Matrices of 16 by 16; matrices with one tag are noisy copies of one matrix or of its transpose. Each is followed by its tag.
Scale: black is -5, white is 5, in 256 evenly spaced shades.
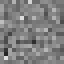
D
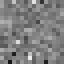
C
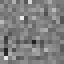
D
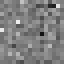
D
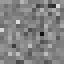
D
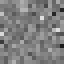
C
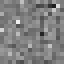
D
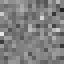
C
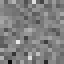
C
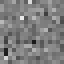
D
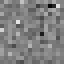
D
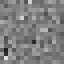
D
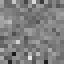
C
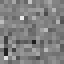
D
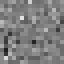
D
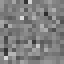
D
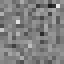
D
